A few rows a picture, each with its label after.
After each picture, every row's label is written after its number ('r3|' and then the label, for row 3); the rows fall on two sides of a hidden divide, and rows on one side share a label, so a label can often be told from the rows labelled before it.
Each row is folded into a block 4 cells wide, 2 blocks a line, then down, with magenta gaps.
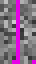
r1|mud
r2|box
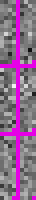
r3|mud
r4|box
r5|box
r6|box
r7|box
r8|box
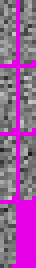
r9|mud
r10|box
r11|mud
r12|box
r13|box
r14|box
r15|box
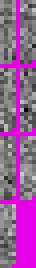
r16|box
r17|mud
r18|box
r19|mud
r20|mud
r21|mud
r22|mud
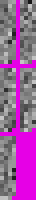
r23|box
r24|box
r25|box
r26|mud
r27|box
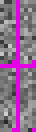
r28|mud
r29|box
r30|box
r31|box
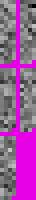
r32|mud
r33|mud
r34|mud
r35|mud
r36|mud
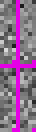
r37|mud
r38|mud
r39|mud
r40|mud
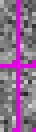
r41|box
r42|box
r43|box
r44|box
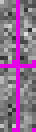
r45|mud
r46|mud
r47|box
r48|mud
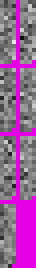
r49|mud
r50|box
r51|mud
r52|mud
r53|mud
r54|box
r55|box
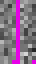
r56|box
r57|mud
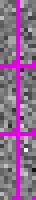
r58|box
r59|mud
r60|box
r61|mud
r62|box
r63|mud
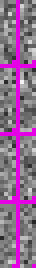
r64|mud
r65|mud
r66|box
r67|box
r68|box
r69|box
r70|box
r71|mud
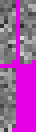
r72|box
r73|box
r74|mud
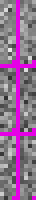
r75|box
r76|mud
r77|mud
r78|box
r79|box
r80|box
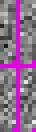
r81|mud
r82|mud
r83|mud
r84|mud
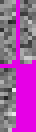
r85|box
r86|mud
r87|mud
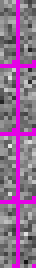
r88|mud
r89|mud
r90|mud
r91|box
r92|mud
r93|box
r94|box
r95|mud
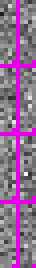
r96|box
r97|box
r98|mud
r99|box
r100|mud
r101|mud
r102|box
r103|box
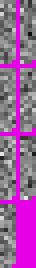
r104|mud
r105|mud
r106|box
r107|mud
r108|box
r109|mud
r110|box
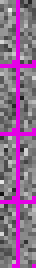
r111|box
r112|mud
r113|mud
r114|box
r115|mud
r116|box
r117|box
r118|box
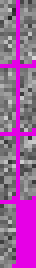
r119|mud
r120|box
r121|box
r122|box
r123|mud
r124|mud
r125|mud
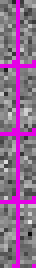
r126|box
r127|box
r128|mud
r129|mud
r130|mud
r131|mud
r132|box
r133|box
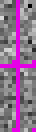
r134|mud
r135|mud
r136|mud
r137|box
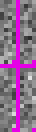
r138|box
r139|box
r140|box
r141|box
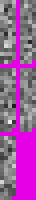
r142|mud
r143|mud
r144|mud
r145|mud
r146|box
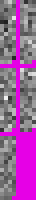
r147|box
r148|mud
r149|box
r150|box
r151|mud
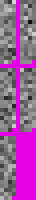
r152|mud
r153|mud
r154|mud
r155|box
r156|mud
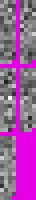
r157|mud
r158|mud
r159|box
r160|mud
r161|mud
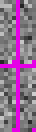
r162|mud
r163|box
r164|mud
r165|mud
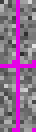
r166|mud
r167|box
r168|box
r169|box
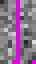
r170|box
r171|mud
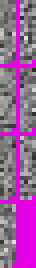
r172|mud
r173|mud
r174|mud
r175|mud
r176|box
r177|mud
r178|mud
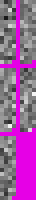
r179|mud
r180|box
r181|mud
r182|mud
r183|box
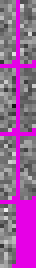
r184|box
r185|mud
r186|box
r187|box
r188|box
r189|box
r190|mud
